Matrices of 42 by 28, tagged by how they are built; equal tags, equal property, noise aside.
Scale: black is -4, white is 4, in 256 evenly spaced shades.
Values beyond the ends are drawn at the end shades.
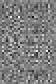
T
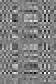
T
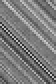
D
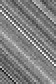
D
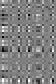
T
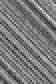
D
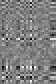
T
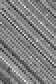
D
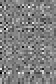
T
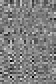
T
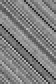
D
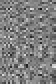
T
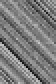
D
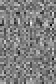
T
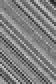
D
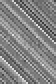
D
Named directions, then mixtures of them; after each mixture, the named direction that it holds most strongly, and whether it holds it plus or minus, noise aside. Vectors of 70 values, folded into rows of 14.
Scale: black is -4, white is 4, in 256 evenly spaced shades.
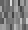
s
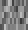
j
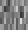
j, minus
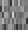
s, minus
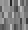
s, minus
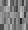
j, plus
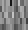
s, minus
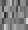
j, plus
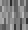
s, minus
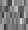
j, minus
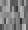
s, minus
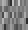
j, minus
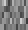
j, minus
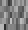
j, minus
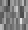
j, minus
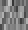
j, plus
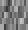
j, minus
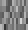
j, minus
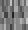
s, plus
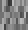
j, minus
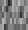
j, minus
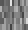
s, plus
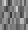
j, minus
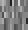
s, minus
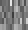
s, plus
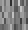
s, minus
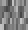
j, minus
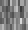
s, plus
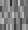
s, minus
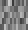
j, plus
